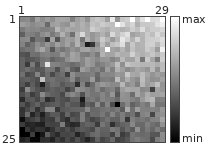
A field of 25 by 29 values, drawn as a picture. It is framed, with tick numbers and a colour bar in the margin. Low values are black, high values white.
Ninth with the highest average: top right. Stripes: none. Ninth with the lowest average: bottom left. Slope: up to the top right. Mirror symmetry: none.
